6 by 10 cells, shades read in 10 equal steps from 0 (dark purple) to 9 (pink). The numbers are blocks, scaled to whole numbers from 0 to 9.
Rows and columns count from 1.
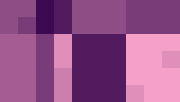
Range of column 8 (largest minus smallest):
6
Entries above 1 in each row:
8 8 7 7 7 7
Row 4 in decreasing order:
9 9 8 8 5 5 3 1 1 1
